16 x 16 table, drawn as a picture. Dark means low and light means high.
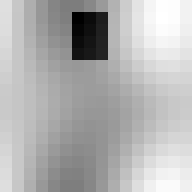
Ninth with the lowest average: top middle. Roughest part: top middle. Average level on the scale: 70%. Odd patch: lower, in the top middle. Ninth with the highest average: top right. Histogram: skewed, a long tail of low values.
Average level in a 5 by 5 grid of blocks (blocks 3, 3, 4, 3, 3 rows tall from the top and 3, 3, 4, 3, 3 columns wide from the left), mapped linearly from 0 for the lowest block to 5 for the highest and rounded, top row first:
32045 | 32044 | 33234 | 32234 | 32245
